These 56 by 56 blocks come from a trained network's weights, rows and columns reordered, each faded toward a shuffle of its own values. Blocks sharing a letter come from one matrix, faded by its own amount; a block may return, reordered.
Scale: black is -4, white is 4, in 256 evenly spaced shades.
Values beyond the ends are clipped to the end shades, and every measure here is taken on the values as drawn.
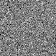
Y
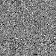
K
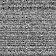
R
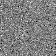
Y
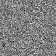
Y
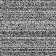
R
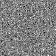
K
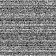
R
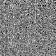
K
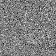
Y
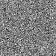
Y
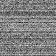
R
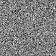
Y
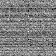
R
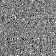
K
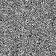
K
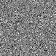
Y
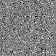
K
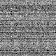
R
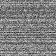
R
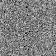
K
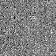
K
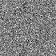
Y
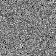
Y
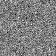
Y
